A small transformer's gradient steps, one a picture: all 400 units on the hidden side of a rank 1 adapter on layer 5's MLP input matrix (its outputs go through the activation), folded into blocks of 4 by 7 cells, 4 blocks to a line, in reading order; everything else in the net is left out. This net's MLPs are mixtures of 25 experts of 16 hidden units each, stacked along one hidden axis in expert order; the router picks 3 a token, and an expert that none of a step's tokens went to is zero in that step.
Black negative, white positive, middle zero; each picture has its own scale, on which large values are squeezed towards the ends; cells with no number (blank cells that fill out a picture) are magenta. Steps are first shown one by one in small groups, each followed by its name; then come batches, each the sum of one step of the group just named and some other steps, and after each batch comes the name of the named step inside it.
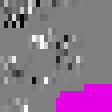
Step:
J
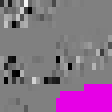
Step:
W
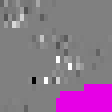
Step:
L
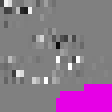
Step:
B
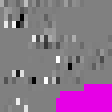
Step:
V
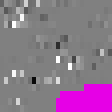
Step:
L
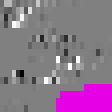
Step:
L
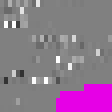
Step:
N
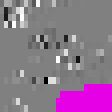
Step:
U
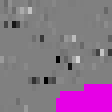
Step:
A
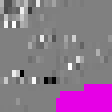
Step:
N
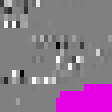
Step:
N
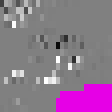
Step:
U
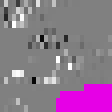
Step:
U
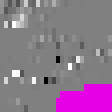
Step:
N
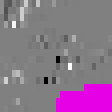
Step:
U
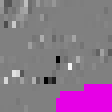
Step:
A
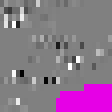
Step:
N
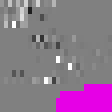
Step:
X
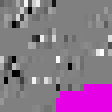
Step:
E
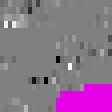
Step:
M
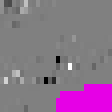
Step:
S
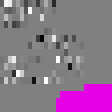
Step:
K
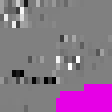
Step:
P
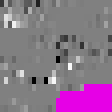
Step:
M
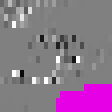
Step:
P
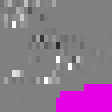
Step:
X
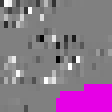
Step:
K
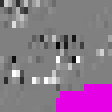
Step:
E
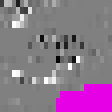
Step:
M
